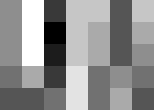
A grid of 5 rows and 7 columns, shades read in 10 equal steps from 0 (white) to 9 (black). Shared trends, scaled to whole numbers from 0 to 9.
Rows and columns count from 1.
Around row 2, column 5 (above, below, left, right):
2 3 2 6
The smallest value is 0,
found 3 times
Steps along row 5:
same down down up down up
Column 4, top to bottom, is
2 2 2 1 1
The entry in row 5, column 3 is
5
